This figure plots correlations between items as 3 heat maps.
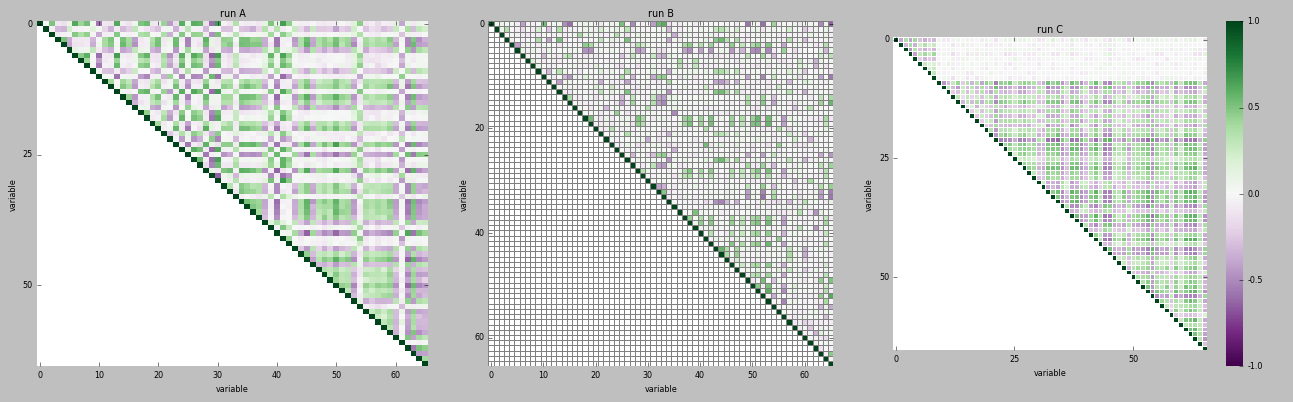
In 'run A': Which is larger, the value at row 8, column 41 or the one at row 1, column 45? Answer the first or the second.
the first
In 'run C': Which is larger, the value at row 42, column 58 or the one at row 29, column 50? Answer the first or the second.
the second
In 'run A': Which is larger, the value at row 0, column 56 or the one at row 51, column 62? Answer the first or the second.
the first
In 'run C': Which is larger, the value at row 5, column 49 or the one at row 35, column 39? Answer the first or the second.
the second
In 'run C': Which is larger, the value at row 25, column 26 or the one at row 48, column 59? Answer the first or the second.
the second
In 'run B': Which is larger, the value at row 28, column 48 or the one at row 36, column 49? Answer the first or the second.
the first
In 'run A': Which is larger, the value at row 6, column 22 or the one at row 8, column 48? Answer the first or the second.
the second
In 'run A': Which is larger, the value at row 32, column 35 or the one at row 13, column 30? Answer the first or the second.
the second
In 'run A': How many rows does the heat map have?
66
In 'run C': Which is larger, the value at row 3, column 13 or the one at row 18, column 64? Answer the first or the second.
the first
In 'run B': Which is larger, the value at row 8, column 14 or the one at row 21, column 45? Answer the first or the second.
the second
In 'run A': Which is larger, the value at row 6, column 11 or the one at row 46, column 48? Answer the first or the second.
the first
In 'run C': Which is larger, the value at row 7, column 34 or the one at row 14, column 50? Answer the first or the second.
the first
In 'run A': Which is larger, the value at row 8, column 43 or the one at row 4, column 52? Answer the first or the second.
the second
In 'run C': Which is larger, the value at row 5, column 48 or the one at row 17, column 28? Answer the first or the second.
the second
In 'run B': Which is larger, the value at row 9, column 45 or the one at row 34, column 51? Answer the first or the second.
the first
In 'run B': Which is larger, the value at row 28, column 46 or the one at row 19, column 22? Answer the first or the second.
the first
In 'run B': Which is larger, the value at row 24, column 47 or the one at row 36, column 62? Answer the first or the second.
the first
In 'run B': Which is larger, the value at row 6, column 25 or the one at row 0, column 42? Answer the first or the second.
the second
